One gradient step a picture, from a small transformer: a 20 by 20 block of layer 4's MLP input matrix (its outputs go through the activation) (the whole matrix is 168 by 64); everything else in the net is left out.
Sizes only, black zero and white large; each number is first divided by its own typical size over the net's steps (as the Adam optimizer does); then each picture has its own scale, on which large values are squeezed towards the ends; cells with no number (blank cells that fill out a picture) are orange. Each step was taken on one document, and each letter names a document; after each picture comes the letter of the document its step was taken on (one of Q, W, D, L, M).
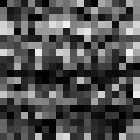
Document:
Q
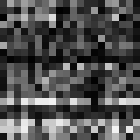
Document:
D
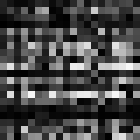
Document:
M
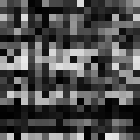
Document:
M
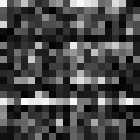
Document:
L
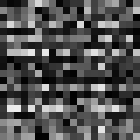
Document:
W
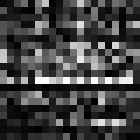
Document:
L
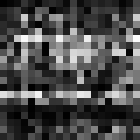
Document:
L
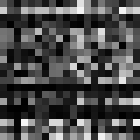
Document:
L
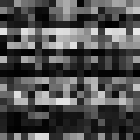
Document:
Q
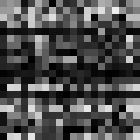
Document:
W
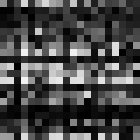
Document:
M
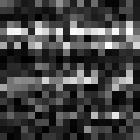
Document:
Q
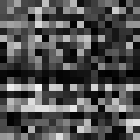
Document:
W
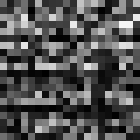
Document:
M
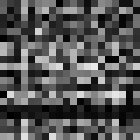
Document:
M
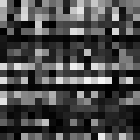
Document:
L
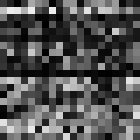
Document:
W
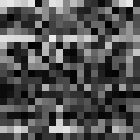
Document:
W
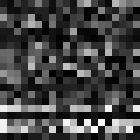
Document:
D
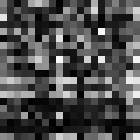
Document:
Q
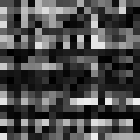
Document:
M
